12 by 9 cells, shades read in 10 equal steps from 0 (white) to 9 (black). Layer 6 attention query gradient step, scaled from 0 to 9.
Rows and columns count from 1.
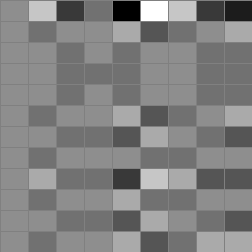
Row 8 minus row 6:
0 0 0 0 1 -1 0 0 1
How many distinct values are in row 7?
4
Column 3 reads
7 4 5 5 5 4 5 4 5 4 5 4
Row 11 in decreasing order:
6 6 5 5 5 4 4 4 3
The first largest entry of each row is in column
5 6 3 3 3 6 5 2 5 2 5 6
